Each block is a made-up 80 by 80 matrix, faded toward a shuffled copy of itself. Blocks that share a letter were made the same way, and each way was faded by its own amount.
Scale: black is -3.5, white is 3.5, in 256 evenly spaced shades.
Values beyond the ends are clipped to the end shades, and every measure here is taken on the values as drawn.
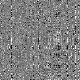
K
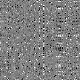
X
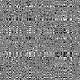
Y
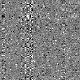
K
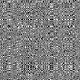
Y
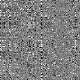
K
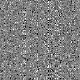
K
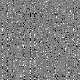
X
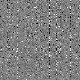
K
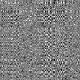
Y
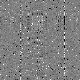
X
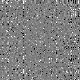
X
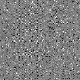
X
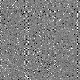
X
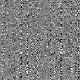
K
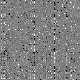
X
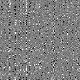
X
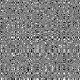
Y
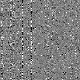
K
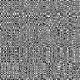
Y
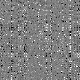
X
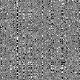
K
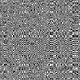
Y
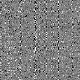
K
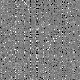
X
